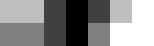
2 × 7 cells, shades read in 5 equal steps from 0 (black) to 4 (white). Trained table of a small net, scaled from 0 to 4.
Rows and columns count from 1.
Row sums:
15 15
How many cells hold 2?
3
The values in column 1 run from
2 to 3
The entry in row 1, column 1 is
3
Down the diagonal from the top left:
3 2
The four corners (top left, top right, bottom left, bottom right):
3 4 2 4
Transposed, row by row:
3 2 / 3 2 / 1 1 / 0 0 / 1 2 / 3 4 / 4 4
